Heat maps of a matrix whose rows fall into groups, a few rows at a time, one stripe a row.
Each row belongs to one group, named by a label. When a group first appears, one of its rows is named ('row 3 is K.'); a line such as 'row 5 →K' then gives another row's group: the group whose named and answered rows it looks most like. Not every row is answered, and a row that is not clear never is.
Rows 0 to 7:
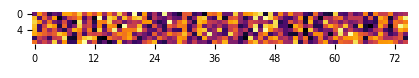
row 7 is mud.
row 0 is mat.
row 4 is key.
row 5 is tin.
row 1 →key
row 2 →key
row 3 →key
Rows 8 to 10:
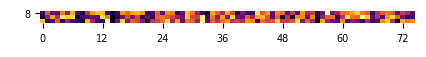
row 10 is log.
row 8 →mud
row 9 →mud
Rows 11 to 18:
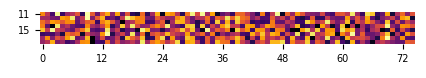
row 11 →log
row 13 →tin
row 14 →log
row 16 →log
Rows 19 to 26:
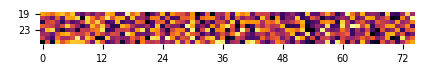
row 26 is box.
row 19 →tin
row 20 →log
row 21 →mat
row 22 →mud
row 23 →mat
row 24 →tin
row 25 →log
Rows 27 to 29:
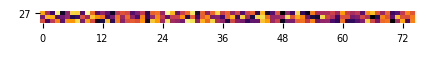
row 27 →log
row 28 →mat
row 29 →log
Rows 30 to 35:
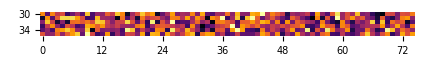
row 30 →key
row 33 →mat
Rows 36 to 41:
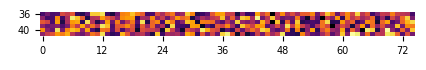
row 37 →box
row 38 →log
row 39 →mat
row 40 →log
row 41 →mud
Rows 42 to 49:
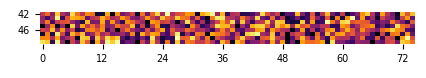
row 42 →log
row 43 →box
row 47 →box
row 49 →key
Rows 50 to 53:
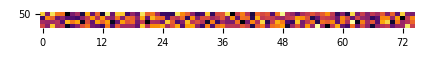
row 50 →key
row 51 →mat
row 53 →key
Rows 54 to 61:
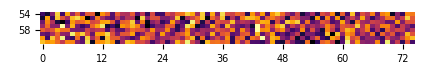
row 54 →log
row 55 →box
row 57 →mud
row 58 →mud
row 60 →key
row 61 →tin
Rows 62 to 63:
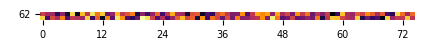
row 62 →mat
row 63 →key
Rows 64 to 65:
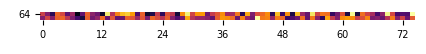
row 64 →log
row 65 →mud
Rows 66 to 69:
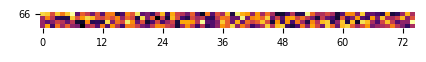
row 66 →tin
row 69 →mud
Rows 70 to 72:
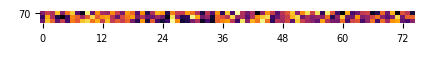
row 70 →tin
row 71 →mat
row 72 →mat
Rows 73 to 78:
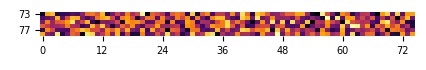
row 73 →mat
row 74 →box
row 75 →tin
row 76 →mud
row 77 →mat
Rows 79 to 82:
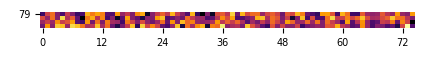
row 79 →mat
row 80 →mud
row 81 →tin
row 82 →box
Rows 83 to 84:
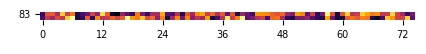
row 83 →mud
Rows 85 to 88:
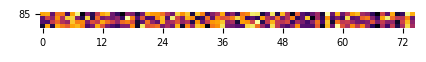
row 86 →tin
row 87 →box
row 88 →box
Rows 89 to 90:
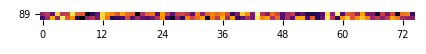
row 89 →box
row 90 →mud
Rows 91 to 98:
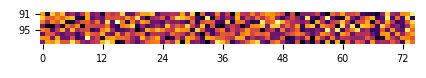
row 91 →key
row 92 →tin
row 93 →key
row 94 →log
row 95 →box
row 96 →mat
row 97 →key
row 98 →box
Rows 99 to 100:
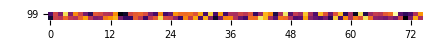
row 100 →box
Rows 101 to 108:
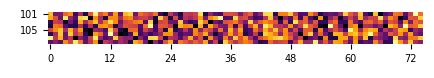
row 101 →key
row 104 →mat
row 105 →mud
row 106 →mud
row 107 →key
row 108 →tin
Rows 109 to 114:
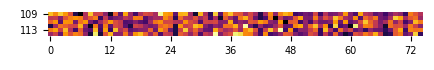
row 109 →key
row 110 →tin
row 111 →box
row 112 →tin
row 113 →key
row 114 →tin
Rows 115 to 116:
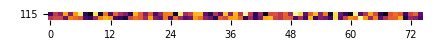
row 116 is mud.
